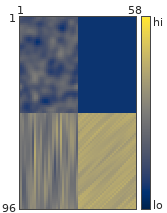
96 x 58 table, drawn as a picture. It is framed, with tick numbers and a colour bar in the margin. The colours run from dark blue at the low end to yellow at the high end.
It is made of 2 by 2 panels. Panel 1,1: low, blotchy. Panel 1,2: very low, flat. Panel 2,1: middling, streaked downward. Panel 2,2: high, slanting up to the right, faint in contrast.
